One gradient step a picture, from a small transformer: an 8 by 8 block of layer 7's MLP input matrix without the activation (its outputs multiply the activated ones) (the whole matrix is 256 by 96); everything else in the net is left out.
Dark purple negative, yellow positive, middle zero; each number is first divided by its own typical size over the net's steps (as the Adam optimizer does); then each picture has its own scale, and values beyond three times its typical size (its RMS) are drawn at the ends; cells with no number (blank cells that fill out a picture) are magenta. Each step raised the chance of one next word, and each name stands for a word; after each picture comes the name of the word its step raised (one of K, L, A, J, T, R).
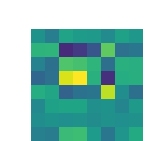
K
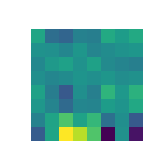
K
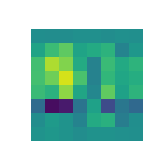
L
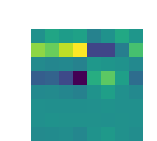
K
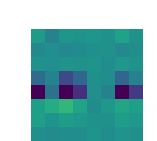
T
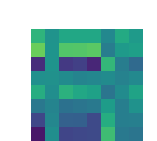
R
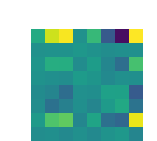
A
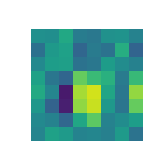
T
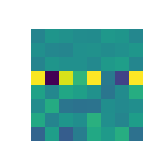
R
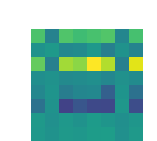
L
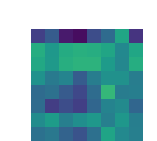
R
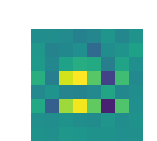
L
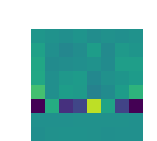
T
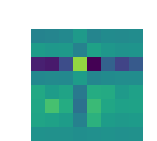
A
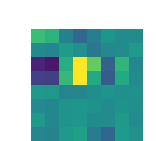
L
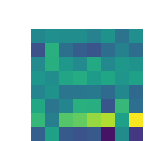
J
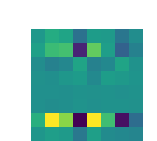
J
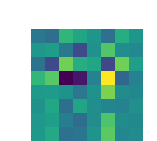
L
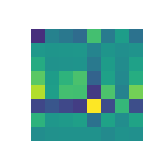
T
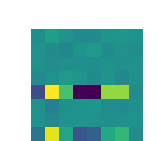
T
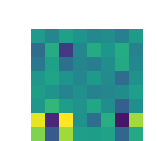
R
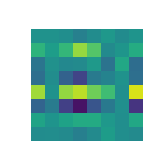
T
